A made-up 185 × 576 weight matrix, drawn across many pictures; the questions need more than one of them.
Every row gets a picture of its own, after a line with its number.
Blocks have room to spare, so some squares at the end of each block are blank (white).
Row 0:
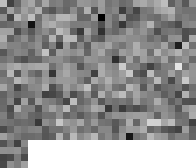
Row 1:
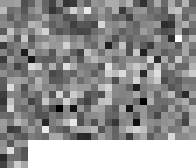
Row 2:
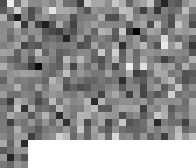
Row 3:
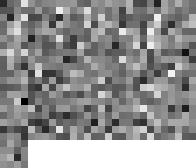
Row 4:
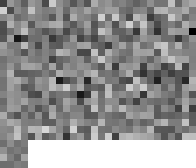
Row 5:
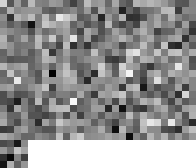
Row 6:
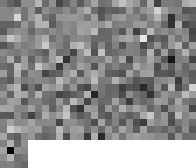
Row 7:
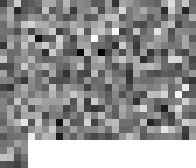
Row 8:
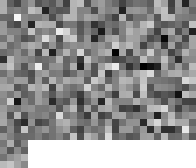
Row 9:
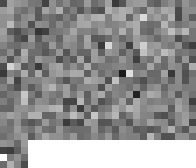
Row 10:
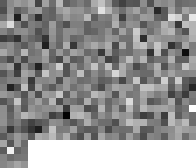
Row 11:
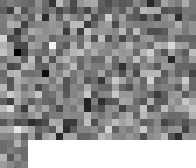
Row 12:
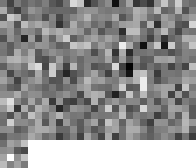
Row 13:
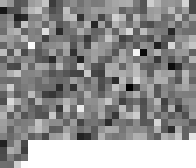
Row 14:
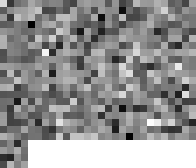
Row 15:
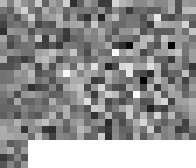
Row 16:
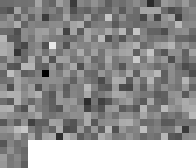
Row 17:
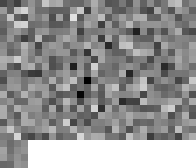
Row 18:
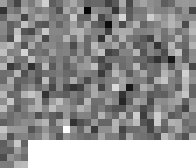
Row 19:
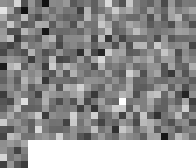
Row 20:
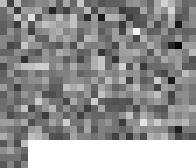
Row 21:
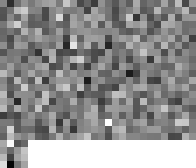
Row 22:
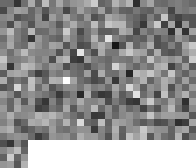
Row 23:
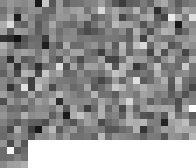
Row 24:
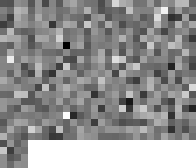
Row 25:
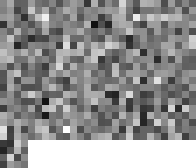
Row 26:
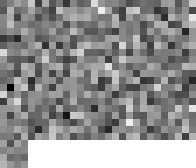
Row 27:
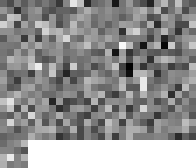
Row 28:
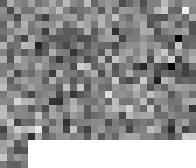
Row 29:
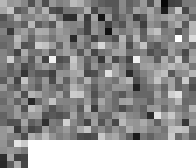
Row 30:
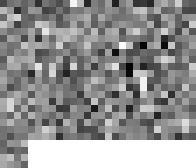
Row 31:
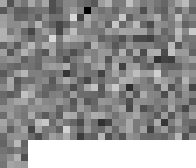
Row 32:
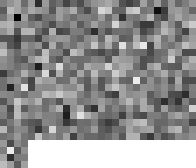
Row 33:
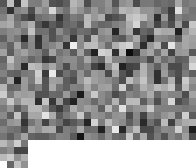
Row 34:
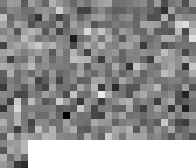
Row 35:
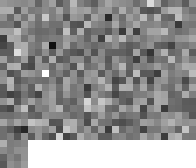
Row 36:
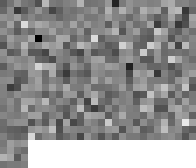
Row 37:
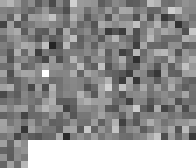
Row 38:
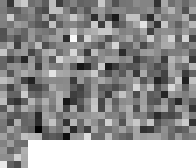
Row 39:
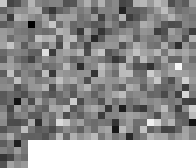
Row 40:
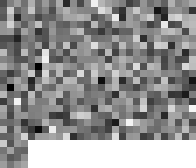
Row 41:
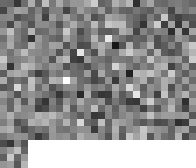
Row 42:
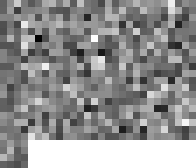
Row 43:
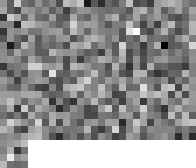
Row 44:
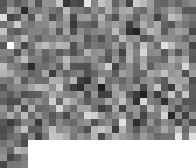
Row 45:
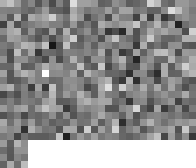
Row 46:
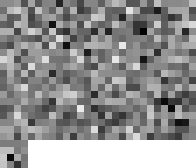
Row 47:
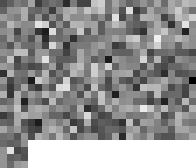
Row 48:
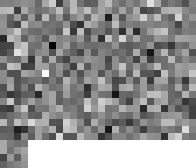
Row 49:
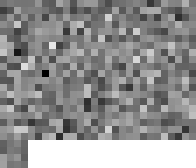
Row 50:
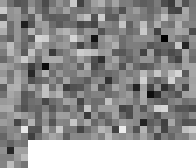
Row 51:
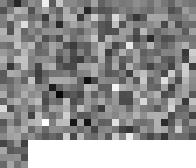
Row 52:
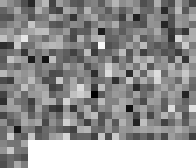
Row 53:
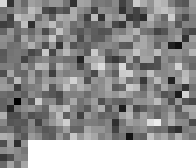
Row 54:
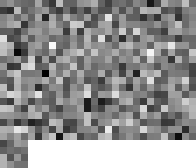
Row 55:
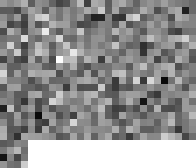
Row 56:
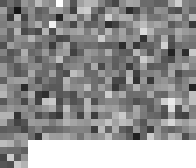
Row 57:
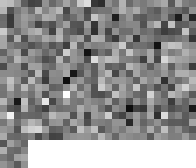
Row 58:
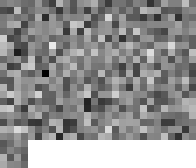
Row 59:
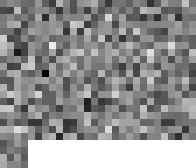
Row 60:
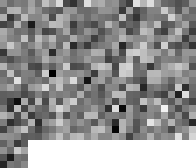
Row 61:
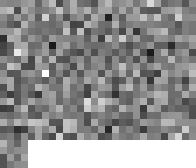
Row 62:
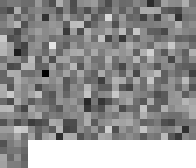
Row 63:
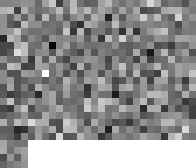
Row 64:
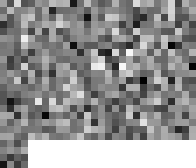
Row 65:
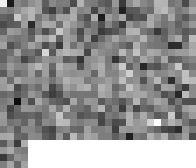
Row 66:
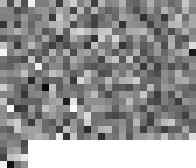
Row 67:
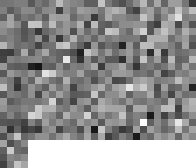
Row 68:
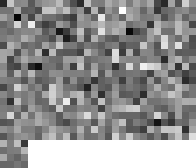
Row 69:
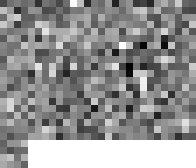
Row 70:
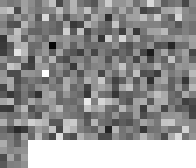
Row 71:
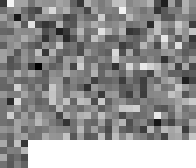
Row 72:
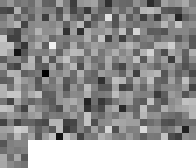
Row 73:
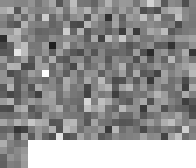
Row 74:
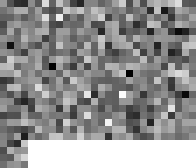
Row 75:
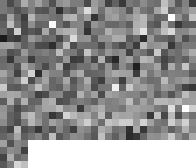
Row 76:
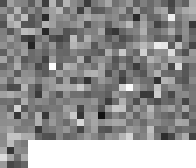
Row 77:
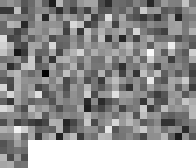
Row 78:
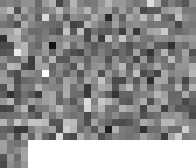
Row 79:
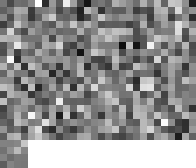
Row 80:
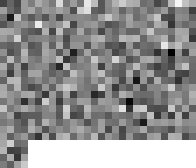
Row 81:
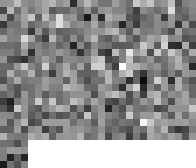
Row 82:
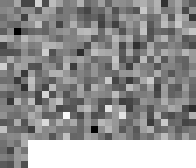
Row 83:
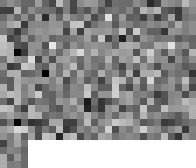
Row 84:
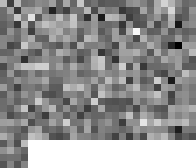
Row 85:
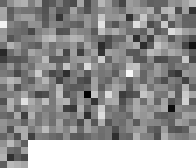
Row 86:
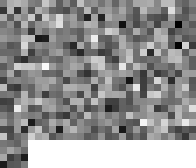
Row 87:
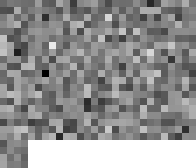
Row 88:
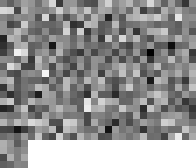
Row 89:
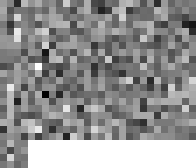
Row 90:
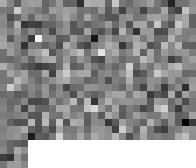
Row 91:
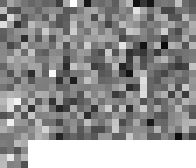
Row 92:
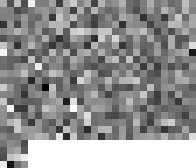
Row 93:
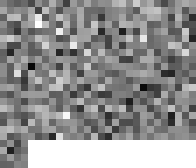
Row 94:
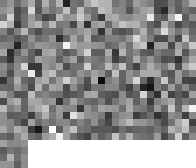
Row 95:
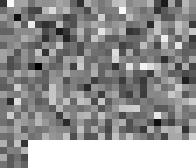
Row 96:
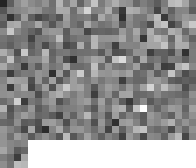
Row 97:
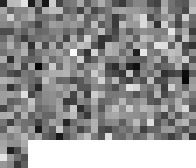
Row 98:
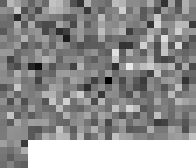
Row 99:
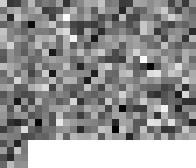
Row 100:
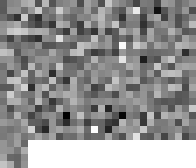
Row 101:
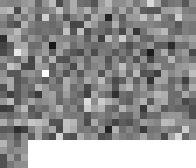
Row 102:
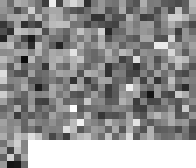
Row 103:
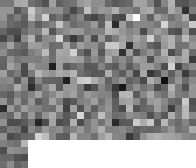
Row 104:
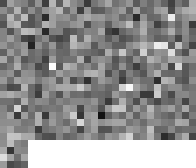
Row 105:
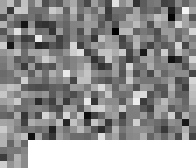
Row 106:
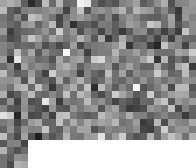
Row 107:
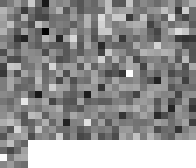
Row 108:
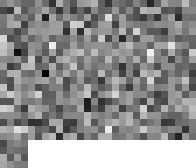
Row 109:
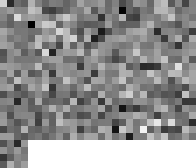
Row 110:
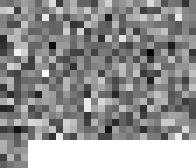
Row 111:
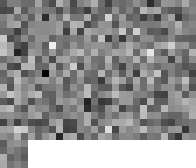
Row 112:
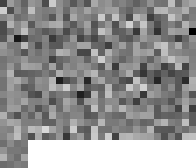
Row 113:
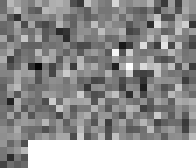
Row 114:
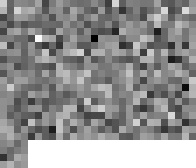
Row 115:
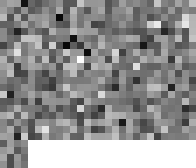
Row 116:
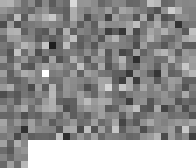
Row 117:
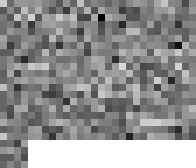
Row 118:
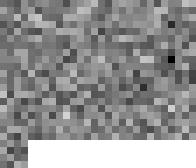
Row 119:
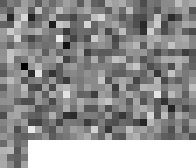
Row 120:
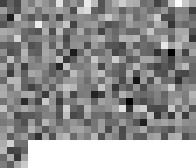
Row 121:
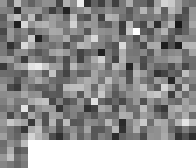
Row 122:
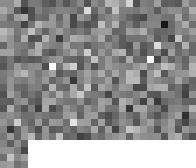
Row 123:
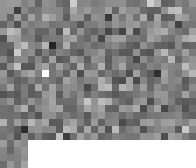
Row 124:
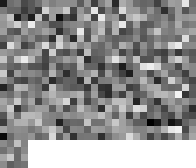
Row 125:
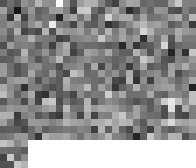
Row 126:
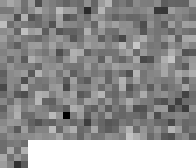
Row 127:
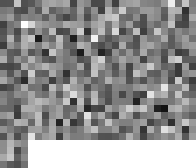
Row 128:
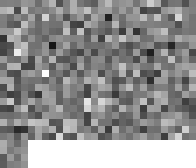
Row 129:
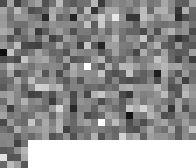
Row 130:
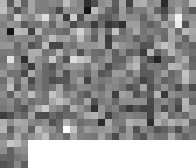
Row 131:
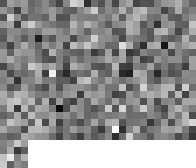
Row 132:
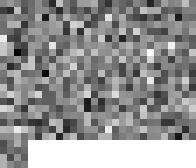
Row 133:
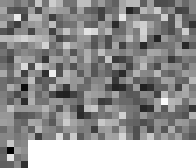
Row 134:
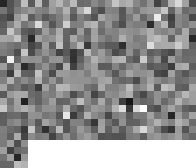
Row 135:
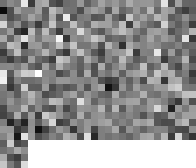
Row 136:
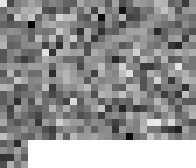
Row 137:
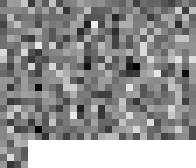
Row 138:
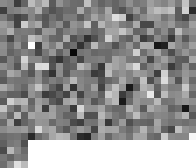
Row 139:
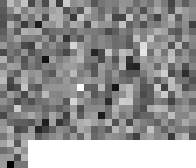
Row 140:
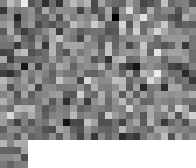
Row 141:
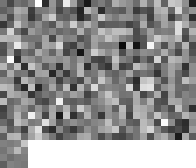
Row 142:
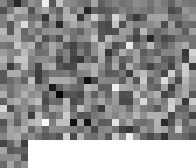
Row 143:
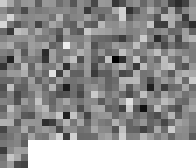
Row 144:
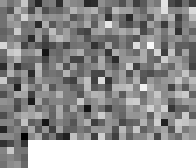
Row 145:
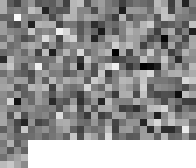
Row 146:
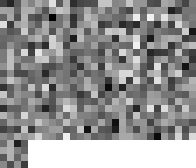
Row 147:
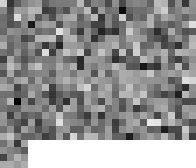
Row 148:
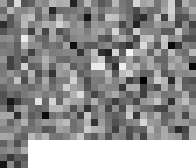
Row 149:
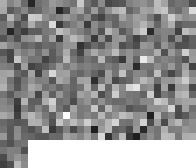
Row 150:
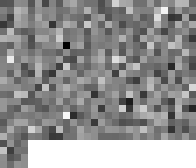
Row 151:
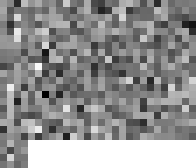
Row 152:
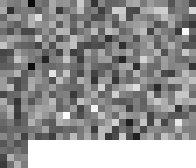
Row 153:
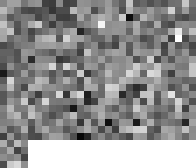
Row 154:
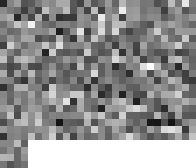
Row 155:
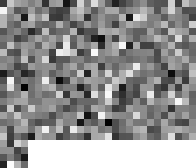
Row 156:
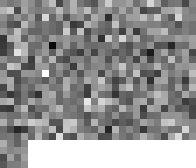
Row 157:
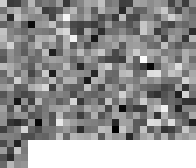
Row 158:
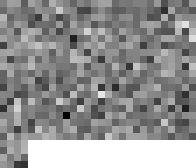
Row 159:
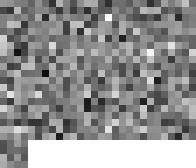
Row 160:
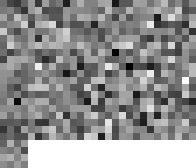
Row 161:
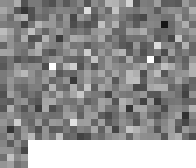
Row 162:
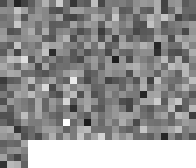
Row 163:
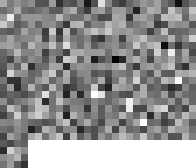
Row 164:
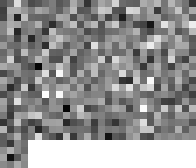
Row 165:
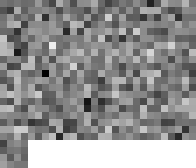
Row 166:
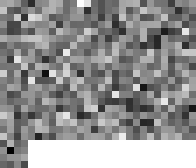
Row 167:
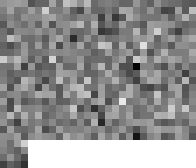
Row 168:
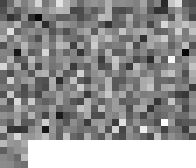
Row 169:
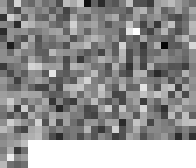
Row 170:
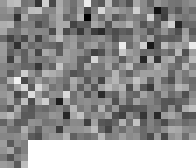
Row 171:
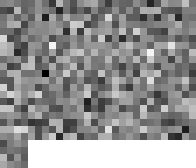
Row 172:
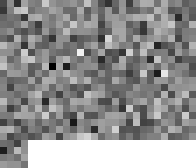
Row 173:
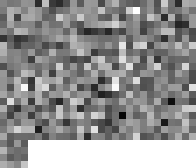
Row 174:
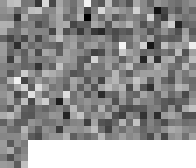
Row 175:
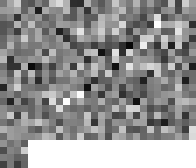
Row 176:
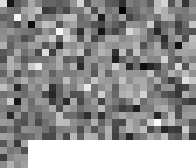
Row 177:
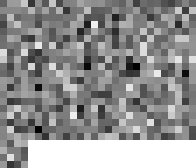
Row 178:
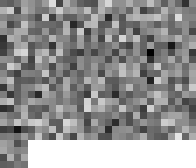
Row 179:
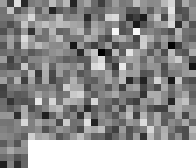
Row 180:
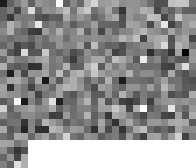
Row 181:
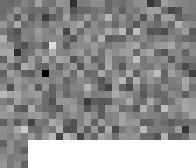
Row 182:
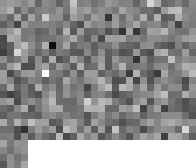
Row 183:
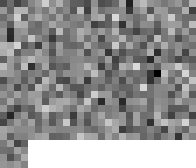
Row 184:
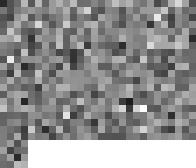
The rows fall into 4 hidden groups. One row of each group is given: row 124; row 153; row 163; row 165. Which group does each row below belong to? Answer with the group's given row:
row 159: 165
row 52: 153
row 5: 124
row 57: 163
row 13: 153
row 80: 163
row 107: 153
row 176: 124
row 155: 153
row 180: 163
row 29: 153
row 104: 153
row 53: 124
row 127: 124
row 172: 153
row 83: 165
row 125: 163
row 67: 163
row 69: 124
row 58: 165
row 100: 163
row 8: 124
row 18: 153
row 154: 124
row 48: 165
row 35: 165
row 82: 163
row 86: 124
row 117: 124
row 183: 153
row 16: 165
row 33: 124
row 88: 165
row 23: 163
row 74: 153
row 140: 153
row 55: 153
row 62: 165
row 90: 124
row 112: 153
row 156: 165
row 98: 124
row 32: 163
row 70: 165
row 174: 163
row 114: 124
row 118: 163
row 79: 163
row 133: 163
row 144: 163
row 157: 124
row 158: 163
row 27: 124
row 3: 163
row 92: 153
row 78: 165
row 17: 153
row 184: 163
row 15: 124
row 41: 153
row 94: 163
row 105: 124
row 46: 163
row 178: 165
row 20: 124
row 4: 153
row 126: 163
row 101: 165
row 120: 163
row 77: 165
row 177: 153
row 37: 165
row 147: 124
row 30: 124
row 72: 165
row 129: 153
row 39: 124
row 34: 163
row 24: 163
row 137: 153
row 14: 124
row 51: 153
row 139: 153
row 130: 153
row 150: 163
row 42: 124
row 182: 165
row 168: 163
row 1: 153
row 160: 124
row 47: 163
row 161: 153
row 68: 124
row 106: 163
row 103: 153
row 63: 165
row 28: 153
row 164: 163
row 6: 163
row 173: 163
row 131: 124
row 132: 165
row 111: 165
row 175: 124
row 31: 153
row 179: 124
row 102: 153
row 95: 124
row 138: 153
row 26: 163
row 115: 163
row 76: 153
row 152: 163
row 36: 124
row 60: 124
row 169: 124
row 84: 124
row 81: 124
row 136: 124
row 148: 124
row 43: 124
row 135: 153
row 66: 153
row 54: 165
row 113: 124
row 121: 124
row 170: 163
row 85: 153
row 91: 124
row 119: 163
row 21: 153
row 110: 165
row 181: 165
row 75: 163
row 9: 153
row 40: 163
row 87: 165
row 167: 153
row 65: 124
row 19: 153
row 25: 153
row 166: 163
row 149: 163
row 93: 163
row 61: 165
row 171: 165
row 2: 124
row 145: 124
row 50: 124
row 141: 163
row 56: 163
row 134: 163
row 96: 163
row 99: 124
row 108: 165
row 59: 165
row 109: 124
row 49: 165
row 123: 165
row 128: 165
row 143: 163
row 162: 153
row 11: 165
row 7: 124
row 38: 153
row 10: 163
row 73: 165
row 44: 124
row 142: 153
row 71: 124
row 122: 153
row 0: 124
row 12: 124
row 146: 165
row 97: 153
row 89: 163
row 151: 163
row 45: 165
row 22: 153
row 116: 165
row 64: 124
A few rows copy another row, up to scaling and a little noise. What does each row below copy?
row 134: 184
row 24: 150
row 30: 69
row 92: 66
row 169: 43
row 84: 20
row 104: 76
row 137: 177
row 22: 41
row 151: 89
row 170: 174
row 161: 122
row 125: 56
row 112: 4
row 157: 99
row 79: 141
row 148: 64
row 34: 158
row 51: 142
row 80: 120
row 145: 8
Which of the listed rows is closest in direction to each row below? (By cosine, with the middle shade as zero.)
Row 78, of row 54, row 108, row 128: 128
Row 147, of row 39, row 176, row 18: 176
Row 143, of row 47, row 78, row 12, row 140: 12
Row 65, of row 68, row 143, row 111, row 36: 143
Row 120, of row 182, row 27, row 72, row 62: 182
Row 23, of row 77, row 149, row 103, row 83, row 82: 149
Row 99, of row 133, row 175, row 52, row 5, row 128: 5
